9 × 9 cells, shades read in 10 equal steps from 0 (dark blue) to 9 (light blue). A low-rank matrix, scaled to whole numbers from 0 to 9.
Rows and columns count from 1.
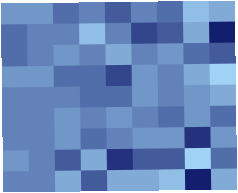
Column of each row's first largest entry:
8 4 5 9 9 3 3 8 7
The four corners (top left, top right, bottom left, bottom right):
6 7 5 7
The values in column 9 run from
0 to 9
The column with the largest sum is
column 8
